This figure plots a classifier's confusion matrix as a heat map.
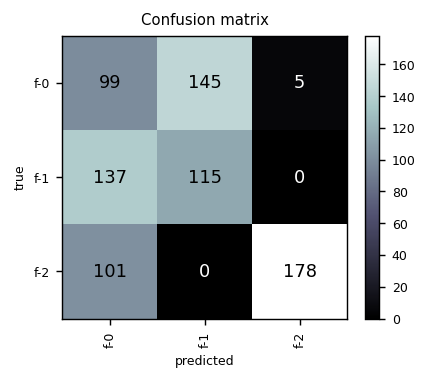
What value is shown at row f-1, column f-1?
115
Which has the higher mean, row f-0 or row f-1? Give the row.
f-1
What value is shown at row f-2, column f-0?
101
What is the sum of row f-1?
252
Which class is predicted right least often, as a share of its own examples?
f-0
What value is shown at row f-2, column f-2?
178
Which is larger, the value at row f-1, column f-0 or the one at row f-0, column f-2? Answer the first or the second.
the first
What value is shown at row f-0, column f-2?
5
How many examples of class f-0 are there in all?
249
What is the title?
Confusion matrix
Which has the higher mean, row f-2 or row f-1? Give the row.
f-2
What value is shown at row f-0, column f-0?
99
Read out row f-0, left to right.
99 145 5
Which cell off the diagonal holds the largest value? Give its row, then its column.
f-0, f-1
